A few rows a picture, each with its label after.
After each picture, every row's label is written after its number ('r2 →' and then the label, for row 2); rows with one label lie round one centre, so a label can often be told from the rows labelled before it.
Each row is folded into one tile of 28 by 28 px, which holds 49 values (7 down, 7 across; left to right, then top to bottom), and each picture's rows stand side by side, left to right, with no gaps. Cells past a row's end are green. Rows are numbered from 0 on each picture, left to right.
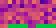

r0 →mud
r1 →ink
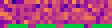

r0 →ink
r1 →mud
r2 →mud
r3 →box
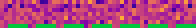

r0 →mud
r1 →ink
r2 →mud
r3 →ink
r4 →mud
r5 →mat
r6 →mud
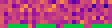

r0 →mat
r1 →mat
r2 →ink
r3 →mud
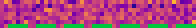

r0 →ink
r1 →mud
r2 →ink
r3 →box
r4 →mud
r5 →mud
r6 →ink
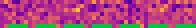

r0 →ink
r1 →box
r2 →mat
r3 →mud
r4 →ink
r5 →mat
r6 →mud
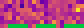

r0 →mud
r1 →ink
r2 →mat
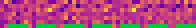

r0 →ink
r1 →mat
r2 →mud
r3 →mat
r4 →mat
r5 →mud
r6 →mud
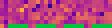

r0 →mat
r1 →mud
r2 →box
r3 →box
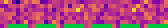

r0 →ink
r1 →ink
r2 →mat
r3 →box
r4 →mat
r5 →ink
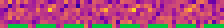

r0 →mud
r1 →mat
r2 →mud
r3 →mat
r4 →mat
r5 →box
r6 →mat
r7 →ink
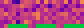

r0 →ink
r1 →mud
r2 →mud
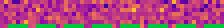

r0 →ink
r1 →box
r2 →box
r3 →mud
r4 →mat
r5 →mat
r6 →ink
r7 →mud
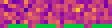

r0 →ink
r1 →box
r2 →mat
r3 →box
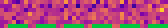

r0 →ink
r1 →box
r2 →mud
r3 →mud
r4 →mud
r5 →mat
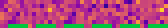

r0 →box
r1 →mat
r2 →box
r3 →mud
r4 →ink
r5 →mat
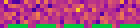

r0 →ink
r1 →mud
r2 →mat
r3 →box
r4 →mud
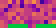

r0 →mud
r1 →ink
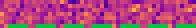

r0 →box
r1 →box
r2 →ink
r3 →box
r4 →mat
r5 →box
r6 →mat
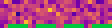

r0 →ink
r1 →mat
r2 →box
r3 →ink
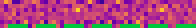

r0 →ink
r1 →ink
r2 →mat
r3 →ink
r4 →ink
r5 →mat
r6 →box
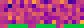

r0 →mud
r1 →ink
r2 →ink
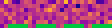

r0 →ink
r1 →mat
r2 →mud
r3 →ink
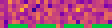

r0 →mat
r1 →mud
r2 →mat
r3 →box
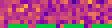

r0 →mat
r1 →box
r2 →ink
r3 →ink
